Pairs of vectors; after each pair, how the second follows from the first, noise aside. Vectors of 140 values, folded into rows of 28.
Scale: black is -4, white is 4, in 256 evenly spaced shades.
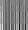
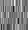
shuffled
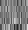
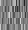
shuffled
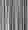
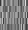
shuffled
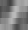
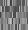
sign-scrambled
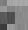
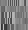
sign-scrambled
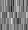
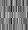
sign-scrambled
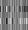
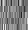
shuffled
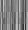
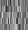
shuffled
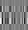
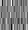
shuffled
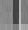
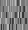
shuffled
